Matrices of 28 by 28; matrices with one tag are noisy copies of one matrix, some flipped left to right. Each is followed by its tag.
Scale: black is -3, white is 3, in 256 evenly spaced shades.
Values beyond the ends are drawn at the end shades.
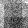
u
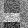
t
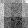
u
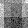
u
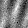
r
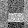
t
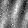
r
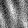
r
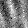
r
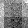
u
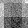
u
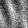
r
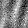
r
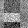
t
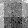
u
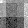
u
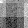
u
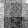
u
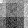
u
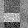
t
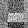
t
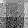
u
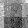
u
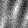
r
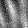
r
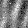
r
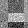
t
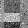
t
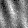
r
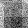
u
